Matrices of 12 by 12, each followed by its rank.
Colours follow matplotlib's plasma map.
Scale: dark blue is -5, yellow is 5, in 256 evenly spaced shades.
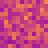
full rank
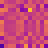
two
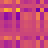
one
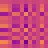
one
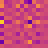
two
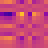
one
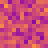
full rank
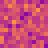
full rank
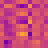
two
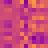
two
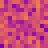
full rank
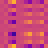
one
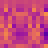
two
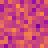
full rank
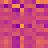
two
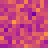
full rank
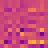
two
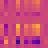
one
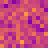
full rank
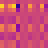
one
